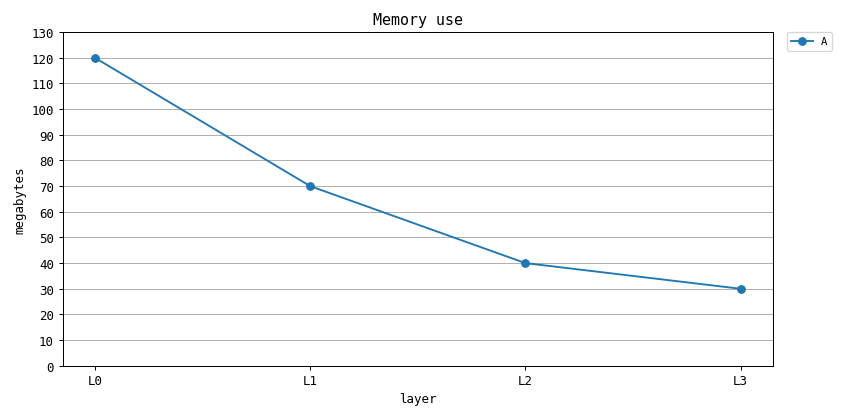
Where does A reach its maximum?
L0
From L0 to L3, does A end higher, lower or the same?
lower
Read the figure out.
Title: Memory use
x-axis: layer, ticks L0 L1 L2 L3
y-axis: megabytes, ticks 0 10 20 30 40 50 60 70 80 90 100 110 120 130
Legend: A
Values:
A: 120 70 40 30
